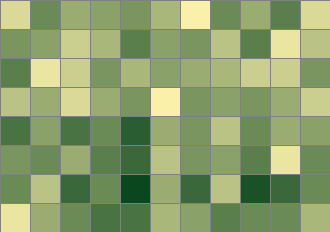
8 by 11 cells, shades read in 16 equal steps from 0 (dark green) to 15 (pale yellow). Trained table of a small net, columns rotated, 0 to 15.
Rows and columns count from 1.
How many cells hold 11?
7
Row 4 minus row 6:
4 3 4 4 4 4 0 0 2 -5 6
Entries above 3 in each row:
11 11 11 11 10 10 6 11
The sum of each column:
67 71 68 55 38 80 63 70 51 72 73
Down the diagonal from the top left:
13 8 12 9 2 11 3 5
